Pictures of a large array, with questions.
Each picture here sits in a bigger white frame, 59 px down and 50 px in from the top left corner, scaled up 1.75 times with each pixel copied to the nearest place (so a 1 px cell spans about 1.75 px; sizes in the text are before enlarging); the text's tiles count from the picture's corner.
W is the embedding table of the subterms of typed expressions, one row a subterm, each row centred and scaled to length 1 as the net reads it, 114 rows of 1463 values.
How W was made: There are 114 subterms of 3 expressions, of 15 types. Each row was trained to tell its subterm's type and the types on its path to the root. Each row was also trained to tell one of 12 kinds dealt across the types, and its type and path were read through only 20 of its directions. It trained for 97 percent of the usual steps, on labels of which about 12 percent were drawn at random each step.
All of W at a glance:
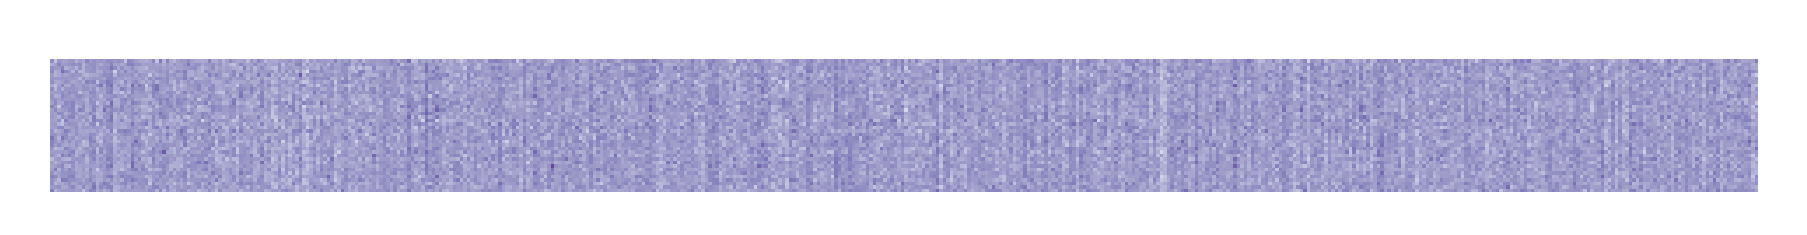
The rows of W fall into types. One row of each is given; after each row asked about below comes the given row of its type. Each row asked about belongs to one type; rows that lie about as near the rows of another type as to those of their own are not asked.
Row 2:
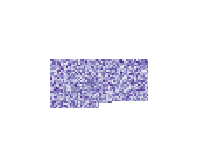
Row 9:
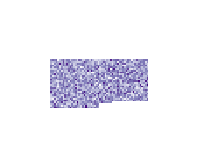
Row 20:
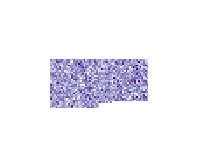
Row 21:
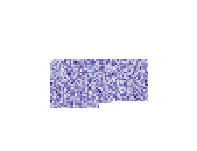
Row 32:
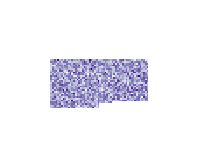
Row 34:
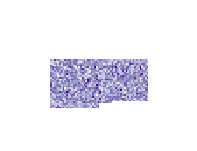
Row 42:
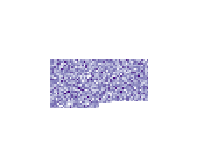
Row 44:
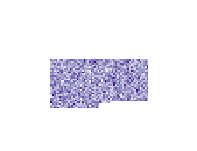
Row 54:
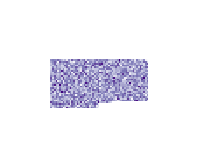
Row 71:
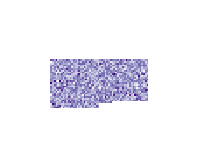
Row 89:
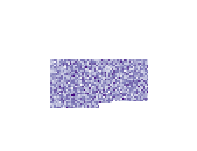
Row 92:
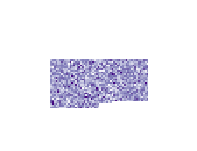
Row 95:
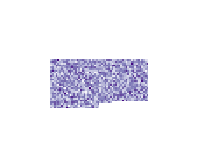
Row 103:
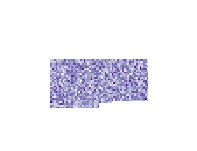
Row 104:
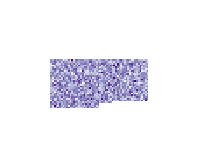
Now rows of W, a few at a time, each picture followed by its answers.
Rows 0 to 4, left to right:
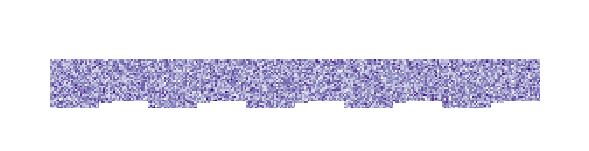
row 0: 2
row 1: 9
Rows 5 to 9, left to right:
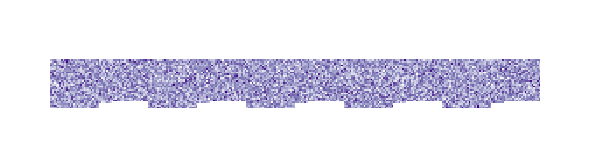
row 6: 42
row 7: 71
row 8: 21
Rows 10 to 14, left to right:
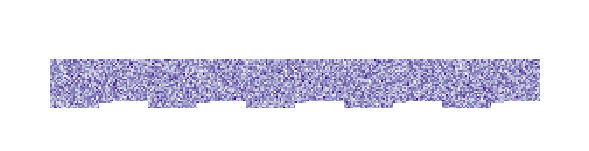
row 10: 71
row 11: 34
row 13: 32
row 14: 2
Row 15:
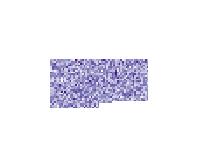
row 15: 104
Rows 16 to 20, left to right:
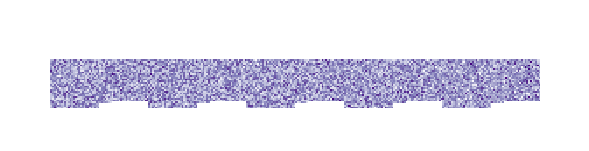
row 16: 71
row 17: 89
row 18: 21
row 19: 9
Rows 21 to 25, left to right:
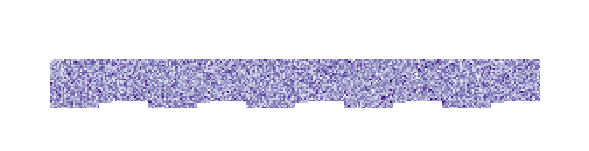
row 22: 21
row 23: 95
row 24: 44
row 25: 32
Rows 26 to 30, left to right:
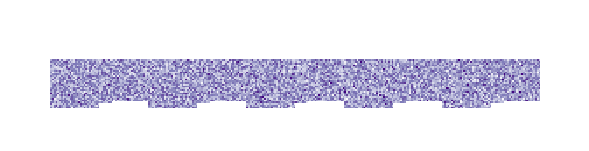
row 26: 89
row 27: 89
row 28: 89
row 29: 9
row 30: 42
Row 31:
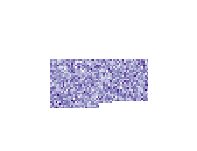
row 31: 103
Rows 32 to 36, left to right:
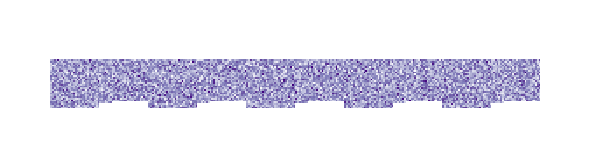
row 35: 44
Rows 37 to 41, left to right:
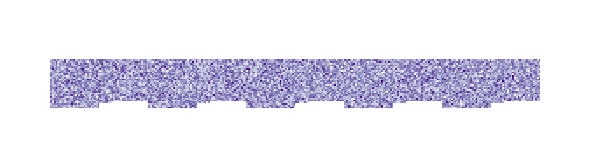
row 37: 54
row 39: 95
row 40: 9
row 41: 42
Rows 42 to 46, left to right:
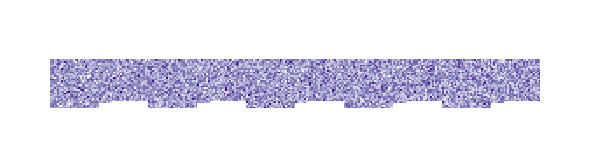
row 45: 2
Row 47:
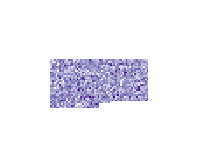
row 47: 104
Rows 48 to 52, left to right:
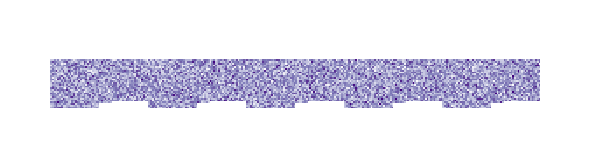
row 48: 95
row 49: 2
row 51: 71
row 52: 71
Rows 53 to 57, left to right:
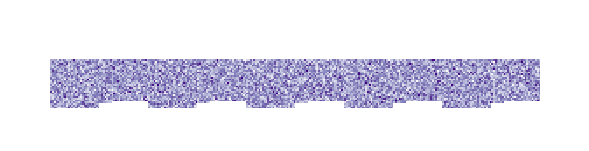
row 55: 103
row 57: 34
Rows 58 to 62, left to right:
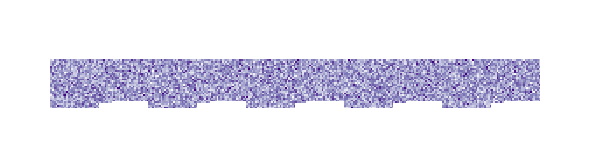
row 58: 71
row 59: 95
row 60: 54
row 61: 104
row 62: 32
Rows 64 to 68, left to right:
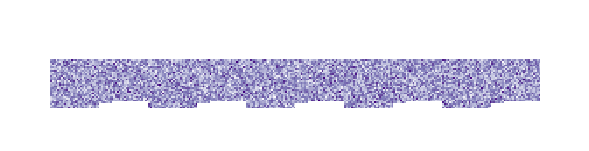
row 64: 9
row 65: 34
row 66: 34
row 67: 2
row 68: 54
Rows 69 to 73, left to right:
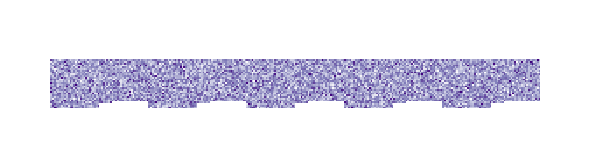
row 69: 21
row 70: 34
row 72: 89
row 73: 104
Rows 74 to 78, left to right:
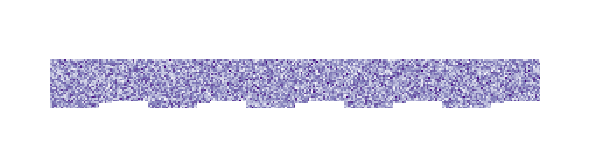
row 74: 21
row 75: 2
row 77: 95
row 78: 95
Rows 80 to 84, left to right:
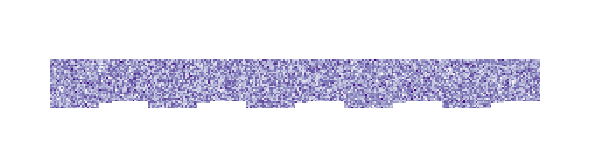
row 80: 9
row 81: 89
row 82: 89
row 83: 103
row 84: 21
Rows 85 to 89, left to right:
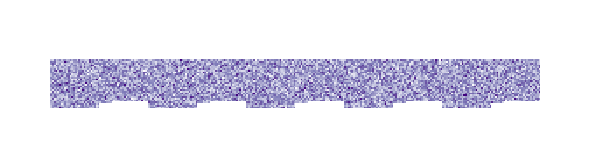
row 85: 71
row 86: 32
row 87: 103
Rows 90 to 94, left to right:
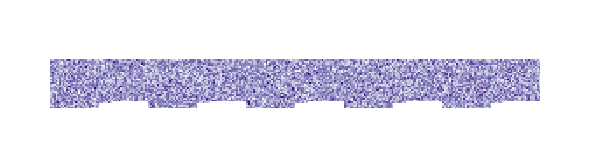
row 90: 95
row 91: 21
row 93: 34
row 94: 104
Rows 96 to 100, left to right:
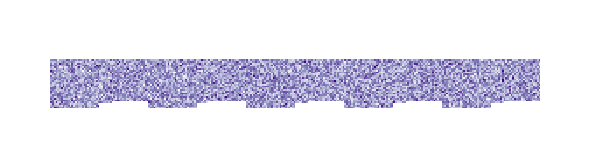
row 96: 103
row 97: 32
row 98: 104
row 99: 32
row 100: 32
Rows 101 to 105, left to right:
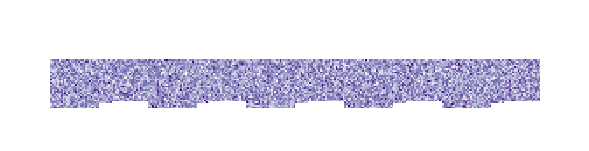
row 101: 9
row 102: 44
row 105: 32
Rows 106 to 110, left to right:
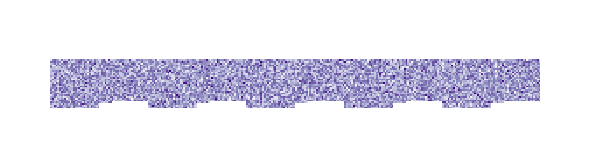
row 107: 42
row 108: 71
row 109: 89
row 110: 20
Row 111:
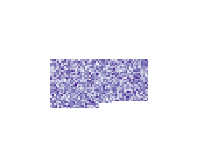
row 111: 21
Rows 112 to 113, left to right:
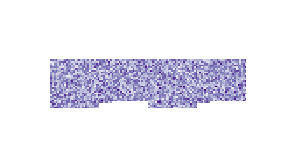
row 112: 54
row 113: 9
